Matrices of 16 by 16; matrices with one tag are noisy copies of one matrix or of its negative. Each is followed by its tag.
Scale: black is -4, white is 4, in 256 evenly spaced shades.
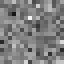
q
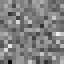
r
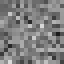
r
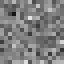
q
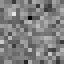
q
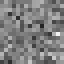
r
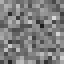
r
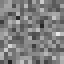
r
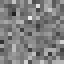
q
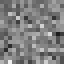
r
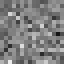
r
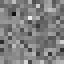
q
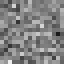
r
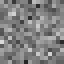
q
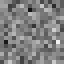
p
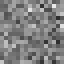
p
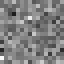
q
